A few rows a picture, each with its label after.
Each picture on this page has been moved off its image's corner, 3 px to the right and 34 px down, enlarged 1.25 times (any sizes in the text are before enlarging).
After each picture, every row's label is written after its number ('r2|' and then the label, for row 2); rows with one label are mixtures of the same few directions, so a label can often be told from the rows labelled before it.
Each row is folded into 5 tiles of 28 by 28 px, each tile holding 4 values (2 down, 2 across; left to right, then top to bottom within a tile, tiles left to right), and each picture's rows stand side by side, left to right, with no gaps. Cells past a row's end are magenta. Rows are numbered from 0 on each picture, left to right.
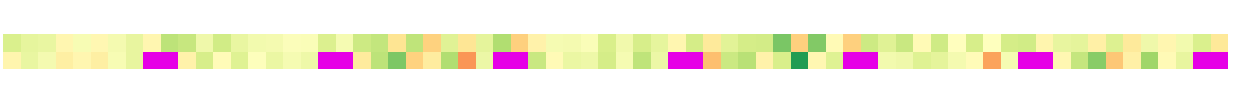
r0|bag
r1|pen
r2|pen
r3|pen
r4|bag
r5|pen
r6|pen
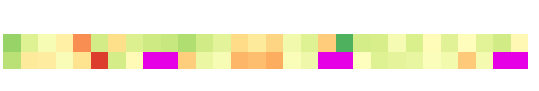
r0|bag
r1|bag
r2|pen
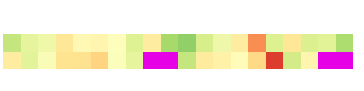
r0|bag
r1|bag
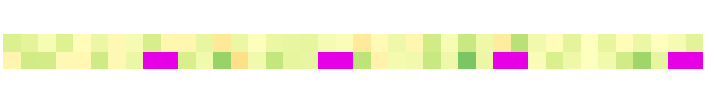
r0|pen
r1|pen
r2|pen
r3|pen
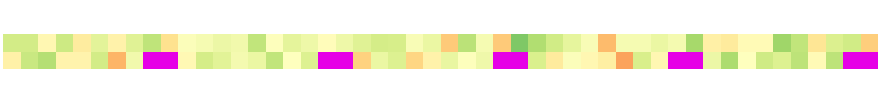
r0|pen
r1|bag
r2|bag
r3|bag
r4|bag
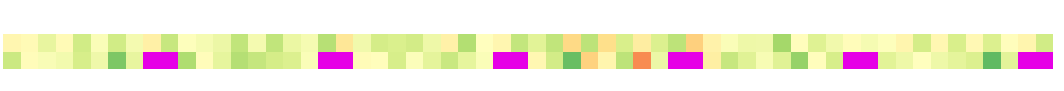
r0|pen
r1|bag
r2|bag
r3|pen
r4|bag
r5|pen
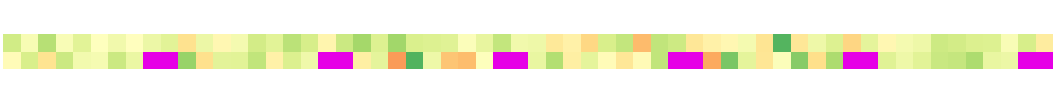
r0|pen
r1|pen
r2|pen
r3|bag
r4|bag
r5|bag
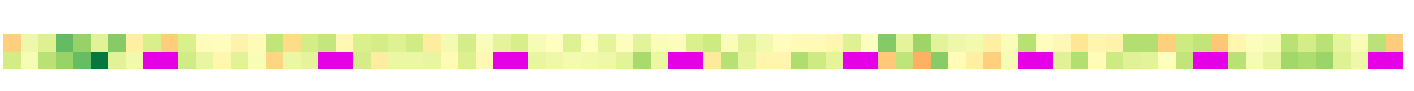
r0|bag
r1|bag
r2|bag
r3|pen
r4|pen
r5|pen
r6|bag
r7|bag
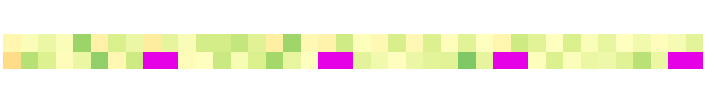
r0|bag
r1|bag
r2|pen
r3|pen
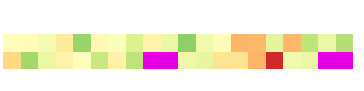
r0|bag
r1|bag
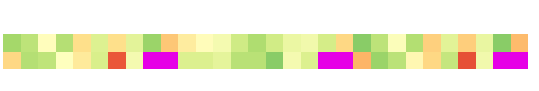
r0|pen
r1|bag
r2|pen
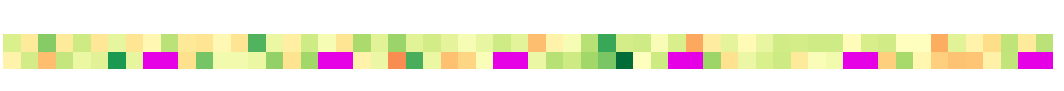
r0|pen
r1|bag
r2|pen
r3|bag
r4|pen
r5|bag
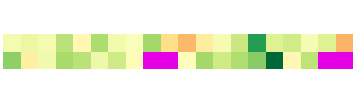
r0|bag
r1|bag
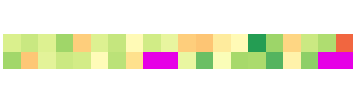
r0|bag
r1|bag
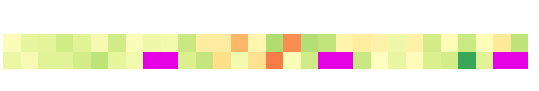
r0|bag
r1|bag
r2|pen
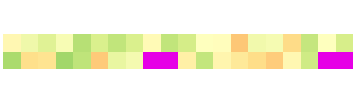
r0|pen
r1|bag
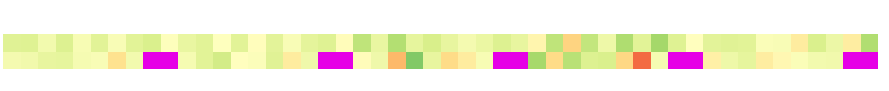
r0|pen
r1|pen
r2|pen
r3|pen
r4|bag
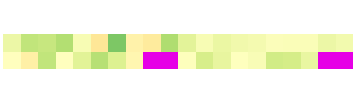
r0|bag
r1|pen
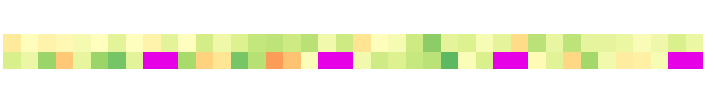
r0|pen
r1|pen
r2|bag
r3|pen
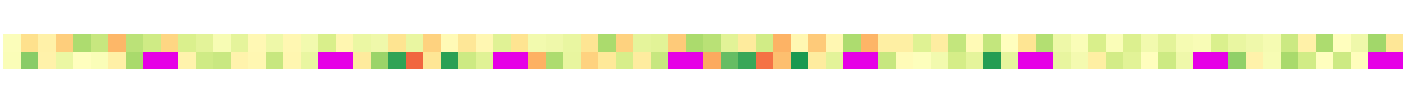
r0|bag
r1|pen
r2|pen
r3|bag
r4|pen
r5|pen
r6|pen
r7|bag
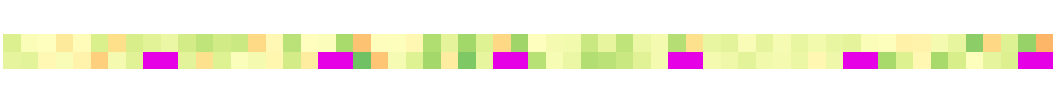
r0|bag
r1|bag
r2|pen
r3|bag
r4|pen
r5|bag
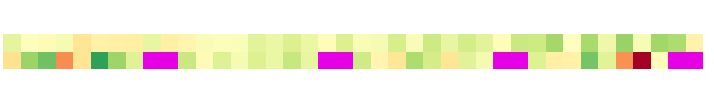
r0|pen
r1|pen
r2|pen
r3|pen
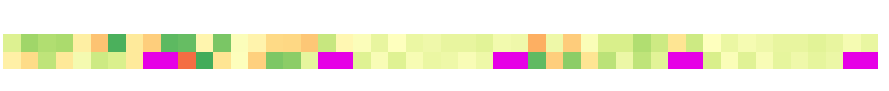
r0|bag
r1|pen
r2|pen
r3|pen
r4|pen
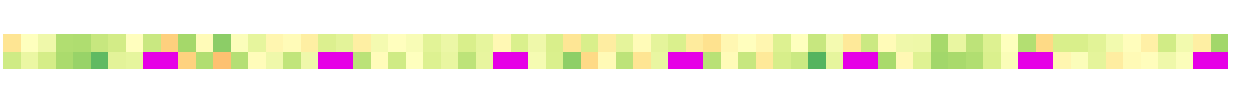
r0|bag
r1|pen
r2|pen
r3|pen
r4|pen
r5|bag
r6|bag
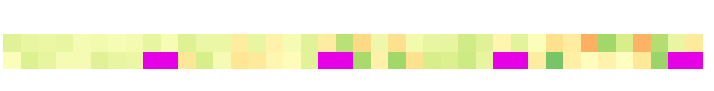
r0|pen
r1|bag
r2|pen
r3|bag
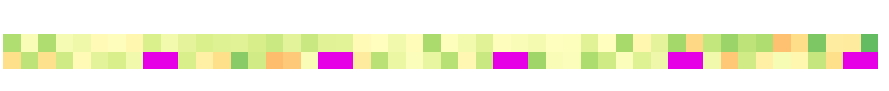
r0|pen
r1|pen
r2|bag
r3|bag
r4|bag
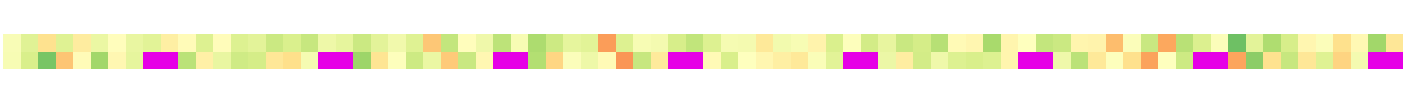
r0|pen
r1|pen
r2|bag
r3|bag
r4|bag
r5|bag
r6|bag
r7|pen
